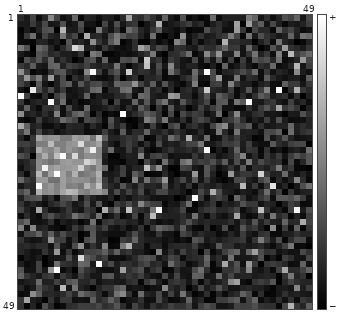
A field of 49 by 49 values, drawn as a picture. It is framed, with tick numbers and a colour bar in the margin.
Slope: none. Average level on the scale: 20%. Stripes: none. Odd rows or columns: none. Histogram: skewed, a long tail of high values. Ninth with the highest average: middle left. Odd patch: higher, in the middle left. Mirror symmetry: none.
